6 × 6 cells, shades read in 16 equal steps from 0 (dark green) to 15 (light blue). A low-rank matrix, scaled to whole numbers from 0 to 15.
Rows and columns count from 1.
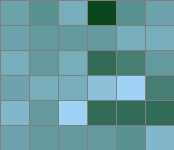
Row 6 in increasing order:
8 9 9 9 10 12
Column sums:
63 55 66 39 52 52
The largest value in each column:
12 11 15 13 15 12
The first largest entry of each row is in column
3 5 1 5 3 6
